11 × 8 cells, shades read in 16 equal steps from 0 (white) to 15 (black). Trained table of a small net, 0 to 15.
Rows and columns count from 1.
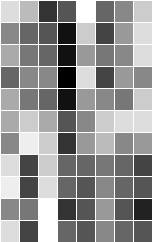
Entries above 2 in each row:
6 7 7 7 8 6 7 7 6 7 6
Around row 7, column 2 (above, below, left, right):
3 11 7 3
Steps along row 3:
up up up down up down down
